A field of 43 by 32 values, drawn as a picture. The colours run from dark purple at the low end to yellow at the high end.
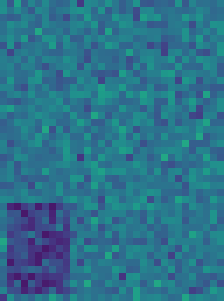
The ninth with the lowest average is the bottom left. In the bottom left lies a patch that is lower than the rest. No regular stripes run through it. The halves do not mirror each other. On average the colour sits 40% of the way up the scale.
